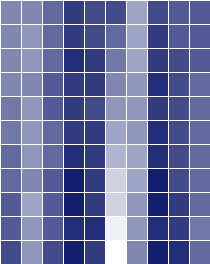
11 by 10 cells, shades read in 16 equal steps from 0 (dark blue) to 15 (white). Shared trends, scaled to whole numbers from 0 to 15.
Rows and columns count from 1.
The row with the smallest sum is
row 11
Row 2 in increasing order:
2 2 3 4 4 5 5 7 8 9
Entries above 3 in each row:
6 7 6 6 6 6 6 6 6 6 4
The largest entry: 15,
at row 11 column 6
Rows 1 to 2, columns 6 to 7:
3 9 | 5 9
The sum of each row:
47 49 47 46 49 49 49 47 46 49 44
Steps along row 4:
same down down same up up down up up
